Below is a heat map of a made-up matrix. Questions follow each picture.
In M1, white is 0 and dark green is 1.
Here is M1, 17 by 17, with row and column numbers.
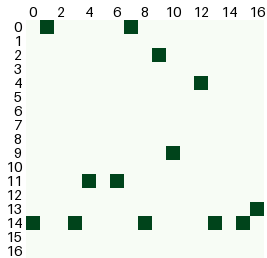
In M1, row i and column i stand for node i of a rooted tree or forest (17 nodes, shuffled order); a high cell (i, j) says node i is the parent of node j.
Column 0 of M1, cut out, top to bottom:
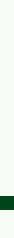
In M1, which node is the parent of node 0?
14
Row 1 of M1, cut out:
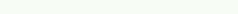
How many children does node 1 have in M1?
0
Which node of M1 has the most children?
14
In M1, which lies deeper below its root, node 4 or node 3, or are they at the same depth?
the same depth
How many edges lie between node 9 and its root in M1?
1
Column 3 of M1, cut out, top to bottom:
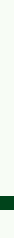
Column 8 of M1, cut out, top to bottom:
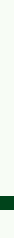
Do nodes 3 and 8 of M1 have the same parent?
yes
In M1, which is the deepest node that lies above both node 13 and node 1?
14
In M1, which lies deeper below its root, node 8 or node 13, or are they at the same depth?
the same depth
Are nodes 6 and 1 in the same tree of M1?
no
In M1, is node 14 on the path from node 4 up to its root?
no
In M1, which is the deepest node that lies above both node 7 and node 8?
14
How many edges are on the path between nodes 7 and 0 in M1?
1
